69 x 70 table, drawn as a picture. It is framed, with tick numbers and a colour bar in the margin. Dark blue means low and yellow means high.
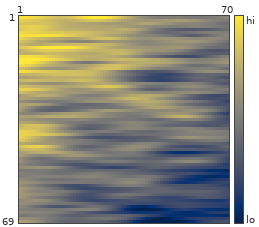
There is an overall slope up to the top left. The bottom right is the ninth with the lowest average. Neither half mirrors the other. The top left is the ninth with the highest average. Streaks run across, left to right.
